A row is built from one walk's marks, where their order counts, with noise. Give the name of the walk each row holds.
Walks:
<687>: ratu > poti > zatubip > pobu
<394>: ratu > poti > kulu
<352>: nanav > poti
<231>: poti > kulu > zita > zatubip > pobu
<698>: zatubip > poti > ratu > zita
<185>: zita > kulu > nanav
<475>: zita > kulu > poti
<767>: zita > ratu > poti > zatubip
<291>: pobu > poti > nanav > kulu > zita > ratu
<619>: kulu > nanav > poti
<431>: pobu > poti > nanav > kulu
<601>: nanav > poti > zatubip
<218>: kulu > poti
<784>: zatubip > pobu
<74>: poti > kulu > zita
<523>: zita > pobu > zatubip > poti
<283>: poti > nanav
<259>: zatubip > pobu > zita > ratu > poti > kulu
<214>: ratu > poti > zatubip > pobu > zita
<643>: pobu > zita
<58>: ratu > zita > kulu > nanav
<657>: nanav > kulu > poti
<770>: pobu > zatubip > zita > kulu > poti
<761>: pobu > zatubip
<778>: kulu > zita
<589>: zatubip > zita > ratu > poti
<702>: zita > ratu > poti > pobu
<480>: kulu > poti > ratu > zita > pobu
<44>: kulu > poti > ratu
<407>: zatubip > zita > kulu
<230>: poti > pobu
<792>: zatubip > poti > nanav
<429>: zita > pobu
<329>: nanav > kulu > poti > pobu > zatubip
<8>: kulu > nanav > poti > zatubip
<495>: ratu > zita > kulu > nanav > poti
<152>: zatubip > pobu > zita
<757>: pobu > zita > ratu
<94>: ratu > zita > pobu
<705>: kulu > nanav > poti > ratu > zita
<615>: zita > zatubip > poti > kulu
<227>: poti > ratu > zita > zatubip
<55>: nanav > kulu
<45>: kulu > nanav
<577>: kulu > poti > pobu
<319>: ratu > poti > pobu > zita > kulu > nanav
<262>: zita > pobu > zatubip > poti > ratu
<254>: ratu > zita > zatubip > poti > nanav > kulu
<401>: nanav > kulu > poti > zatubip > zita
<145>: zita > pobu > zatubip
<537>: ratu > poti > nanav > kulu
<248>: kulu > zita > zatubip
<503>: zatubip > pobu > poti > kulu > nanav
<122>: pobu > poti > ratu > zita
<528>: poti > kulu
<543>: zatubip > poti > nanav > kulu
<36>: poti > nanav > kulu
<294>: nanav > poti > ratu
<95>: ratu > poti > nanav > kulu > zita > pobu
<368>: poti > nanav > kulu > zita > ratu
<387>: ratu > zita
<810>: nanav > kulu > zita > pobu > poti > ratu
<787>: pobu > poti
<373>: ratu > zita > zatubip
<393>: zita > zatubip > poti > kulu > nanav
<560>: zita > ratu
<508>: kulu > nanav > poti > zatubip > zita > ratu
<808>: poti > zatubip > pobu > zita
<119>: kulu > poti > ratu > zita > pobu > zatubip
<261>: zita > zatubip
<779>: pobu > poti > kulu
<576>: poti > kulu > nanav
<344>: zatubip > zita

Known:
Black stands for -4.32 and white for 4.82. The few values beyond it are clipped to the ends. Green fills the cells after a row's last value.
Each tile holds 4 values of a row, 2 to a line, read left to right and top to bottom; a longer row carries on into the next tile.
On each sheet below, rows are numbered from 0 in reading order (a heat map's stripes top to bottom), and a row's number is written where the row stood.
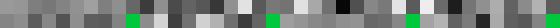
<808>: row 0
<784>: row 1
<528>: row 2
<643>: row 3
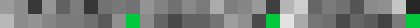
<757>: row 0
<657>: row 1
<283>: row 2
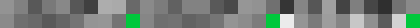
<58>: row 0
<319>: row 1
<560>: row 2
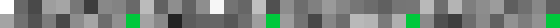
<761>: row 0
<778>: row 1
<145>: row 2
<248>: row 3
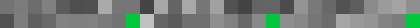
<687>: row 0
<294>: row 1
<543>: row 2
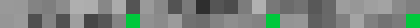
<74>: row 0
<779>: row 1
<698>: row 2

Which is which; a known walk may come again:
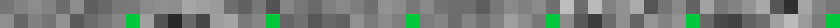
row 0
<508>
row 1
<601>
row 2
<214>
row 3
<523>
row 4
<248>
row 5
<373>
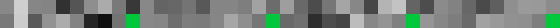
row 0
<230>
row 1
<475>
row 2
<387>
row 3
<543>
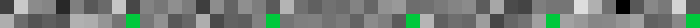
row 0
<55>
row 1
<577>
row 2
<770>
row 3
<44>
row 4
<528>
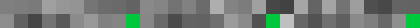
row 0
<329>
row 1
<657>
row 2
<294>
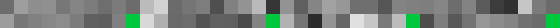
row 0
<368>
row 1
<283>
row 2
<261>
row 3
<94>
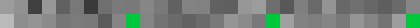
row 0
<757>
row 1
<319>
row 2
<262>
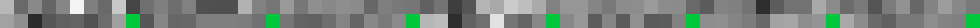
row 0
<778>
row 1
<687>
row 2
<119>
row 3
<344>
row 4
<808>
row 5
<615>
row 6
<503>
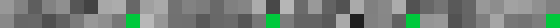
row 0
<58>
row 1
<576>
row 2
<619>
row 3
<698>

